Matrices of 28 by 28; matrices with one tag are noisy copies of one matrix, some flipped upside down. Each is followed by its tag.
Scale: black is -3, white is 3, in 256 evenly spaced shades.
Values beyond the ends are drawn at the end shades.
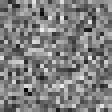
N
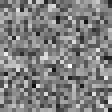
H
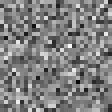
H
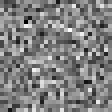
N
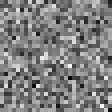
H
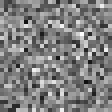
N
